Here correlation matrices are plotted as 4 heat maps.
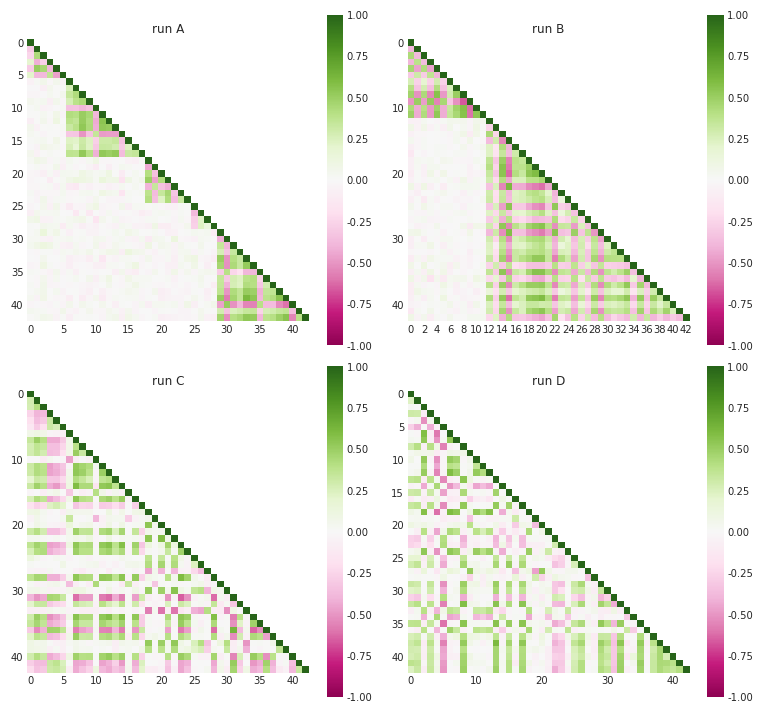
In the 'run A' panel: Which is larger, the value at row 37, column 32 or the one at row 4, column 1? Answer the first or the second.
the second
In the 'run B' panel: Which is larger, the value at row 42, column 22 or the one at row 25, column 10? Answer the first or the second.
the first
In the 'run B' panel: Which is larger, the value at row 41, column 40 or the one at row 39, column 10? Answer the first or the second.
the first
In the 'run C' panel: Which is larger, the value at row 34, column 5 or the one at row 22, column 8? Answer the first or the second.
the second
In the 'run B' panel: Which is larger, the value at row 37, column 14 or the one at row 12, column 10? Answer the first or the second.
the first
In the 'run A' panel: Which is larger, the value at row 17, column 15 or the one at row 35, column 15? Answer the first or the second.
the first
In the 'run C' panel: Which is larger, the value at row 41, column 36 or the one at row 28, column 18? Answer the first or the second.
the first
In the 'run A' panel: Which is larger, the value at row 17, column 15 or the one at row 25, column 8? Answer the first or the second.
the first
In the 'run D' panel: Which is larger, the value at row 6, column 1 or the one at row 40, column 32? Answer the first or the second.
the second
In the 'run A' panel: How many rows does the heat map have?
43
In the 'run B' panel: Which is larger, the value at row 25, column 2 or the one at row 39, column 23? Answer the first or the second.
the second
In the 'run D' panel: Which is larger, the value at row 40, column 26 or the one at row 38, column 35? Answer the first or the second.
the second
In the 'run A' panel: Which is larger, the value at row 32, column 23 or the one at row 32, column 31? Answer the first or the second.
the second
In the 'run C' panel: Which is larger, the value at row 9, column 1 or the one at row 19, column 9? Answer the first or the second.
the first
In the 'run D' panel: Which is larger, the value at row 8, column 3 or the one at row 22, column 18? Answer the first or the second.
the first
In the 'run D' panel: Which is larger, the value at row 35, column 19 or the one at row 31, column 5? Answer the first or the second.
the second
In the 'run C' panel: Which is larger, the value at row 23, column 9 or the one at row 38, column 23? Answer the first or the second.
the first
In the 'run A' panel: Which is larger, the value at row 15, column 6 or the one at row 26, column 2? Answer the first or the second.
the first
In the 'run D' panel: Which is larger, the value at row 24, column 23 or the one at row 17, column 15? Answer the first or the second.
the second
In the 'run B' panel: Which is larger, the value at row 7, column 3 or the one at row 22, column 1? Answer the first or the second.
the second
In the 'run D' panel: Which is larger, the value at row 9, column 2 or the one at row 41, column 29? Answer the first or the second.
the second
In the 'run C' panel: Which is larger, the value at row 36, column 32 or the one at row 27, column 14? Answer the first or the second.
the second
